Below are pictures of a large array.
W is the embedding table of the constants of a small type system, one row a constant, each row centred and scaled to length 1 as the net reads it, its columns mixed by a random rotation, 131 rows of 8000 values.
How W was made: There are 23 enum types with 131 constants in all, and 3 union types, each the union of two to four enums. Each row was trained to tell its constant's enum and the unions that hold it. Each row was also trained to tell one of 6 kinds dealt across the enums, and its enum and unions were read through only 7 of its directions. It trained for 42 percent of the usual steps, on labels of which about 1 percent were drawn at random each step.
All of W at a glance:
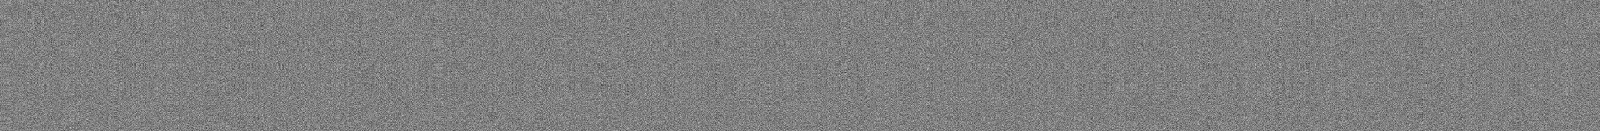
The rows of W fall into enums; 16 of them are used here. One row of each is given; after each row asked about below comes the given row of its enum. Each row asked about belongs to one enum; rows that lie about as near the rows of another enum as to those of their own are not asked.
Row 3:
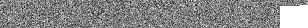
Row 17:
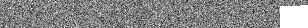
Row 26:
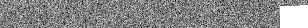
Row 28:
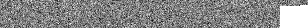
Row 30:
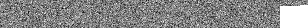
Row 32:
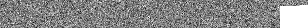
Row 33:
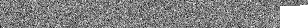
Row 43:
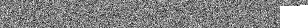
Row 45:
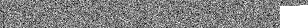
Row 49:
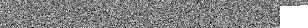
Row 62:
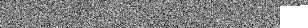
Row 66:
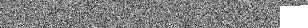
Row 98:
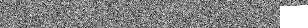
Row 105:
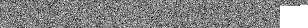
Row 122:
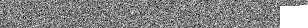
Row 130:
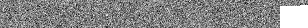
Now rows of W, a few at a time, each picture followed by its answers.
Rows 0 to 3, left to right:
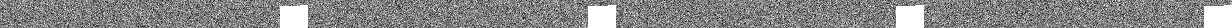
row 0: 98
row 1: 66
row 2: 17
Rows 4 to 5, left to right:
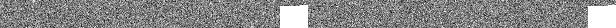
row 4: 33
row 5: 98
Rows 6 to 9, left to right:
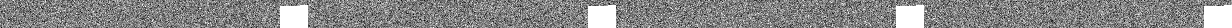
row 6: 32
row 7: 98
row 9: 33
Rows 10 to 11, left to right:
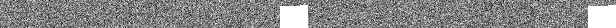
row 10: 33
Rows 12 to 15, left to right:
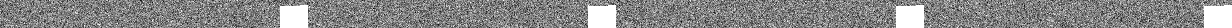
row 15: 45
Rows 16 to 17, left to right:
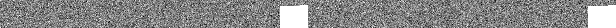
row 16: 32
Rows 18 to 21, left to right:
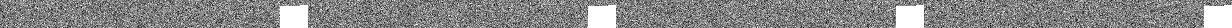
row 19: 28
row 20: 62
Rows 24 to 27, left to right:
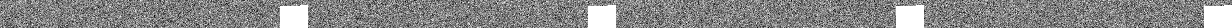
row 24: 49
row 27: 30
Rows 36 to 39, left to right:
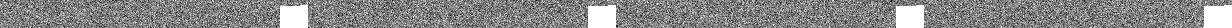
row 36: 105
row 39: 122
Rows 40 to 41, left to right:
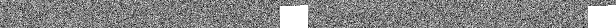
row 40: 26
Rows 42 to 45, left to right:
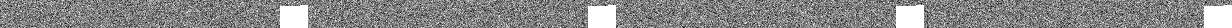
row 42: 30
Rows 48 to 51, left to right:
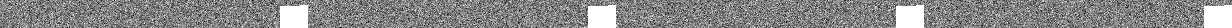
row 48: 17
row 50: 62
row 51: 130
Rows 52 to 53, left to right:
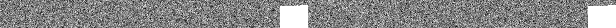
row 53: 26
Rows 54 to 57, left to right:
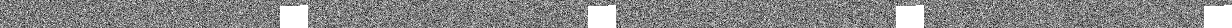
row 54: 43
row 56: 32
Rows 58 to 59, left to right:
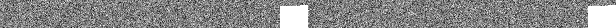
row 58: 130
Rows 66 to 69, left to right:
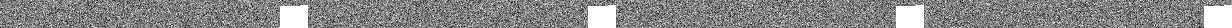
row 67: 98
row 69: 43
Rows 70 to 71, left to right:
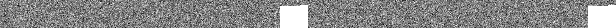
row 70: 17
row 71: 66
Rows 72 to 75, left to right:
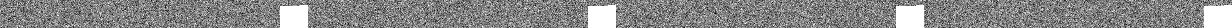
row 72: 32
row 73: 33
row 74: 30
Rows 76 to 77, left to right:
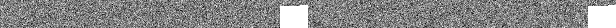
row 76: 43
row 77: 49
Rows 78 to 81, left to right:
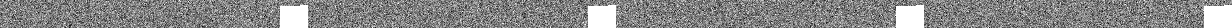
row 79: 17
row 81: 45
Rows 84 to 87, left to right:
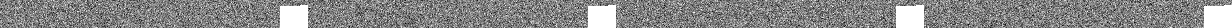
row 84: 66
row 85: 66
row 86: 43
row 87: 49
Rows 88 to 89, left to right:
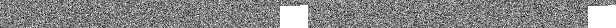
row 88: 122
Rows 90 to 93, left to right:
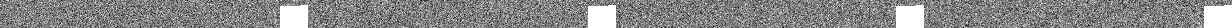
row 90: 66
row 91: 28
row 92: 45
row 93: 49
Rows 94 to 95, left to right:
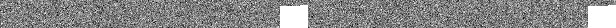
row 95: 66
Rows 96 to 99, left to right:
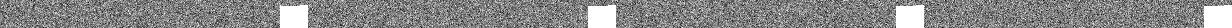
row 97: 33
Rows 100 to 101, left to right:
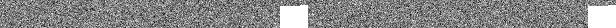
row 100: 49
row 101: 30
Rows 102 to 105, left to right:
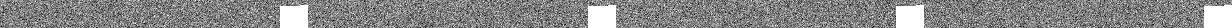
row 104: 26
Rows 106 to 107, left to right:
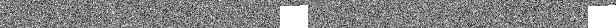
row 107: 130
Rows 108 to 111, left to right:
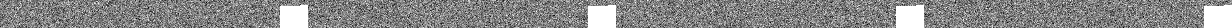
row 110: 49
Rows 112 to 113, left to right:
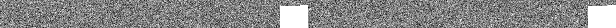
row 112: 30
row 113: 32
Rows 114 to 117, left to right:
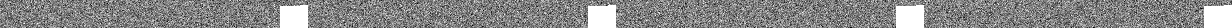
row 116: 30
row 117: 26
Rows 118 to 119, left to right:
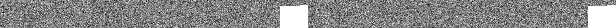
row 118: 98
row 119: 17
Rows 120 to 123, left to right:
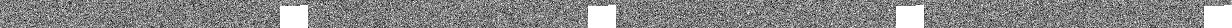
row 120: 130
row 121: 105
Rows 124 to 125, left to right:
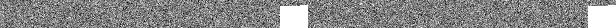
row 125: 45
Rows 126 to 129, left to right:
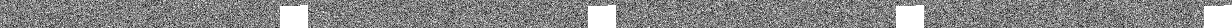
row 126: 33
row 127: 45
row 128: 45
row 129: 122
